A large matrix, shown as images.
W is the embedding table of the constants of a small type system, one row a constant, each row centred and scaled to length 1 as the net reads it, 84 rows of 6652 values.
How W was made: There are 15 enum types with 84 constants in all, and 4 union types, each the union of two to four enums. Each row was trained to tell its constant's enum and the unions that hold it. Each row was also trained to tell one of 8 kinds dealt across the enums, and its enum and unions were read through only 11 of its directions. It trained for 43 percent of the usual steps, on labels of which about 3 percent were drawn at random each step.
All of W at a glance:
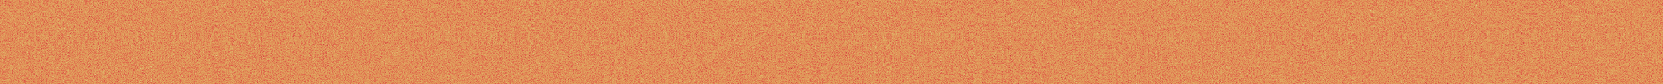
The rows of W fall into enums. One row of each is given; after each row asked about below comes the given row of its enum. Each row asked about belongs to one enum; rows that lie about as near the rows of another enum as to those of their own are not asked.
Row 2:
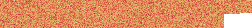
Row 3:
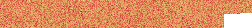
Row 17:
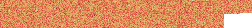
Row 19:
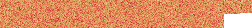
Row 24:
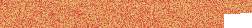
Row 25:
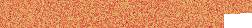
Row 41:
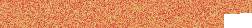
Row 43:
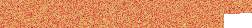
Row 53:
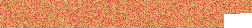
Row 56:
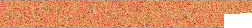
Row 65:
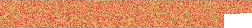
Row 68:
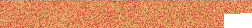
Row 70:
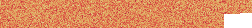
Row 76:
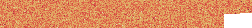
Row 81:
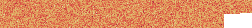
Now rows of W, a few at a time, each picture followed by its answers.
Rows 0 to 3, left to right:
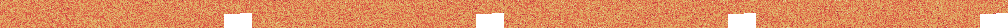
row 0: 65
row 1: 41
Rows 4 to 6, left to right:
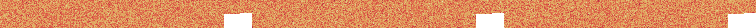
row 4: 65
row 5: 41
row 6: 19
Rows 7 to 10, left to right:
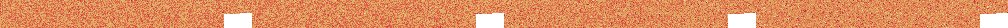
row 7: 65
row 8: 81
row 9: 53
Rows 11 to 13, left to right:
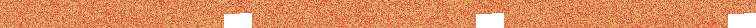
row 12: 76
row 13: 65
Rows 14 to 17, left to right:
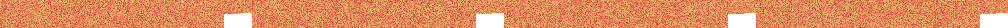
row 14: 43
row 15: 68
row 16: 53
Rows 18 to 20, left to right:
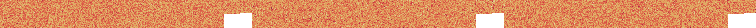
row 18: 68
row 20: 53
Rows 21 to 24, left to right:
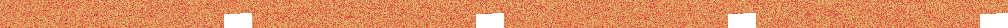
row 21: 25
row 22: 65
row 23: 43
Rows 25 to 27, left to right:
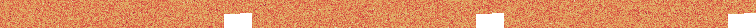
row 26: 76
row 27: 68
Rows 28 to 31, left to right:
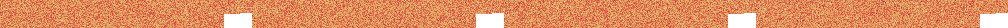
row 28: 65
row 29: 24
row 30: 19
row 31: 68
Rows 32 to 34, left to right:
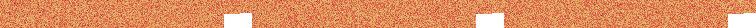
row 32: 25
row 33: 70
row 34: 70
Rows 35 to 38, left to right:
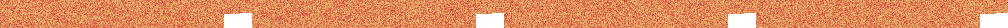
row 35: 17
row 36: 24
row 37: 17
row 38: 70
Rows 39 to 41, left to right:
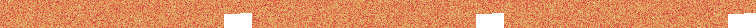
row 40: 25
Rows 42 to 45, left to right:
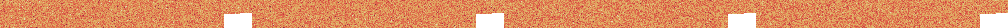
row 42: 43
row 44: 41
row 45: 81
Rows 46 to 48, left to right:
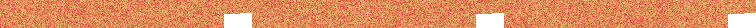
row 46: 76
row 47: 3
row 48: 81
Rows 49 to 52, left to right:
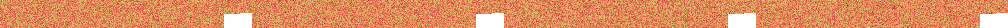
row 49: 76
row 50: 70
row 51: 68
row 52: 19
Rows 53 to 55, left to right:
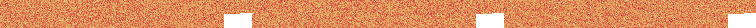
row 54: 17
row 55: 19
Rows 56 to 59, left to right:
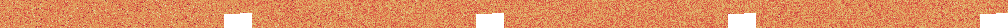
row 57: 24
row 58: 41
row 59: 81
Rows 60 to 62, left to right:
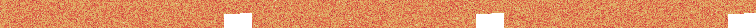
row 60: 24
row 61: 17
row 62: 81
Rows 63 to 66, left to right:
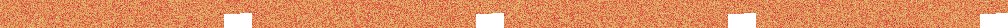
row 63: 3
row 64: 70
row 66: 81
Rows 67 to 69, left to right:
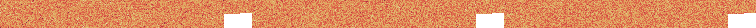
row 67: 76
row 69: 65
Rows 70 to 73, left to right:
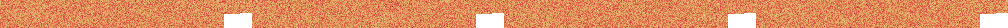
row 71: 76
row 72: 25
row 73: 70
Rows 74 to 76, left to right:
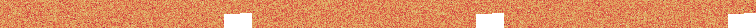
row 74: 81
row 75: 24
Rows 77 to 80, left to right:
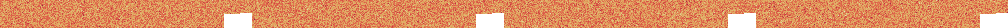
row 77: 68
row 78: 25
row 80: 19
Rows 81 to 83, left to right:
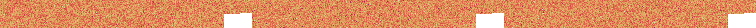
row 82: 43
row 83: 25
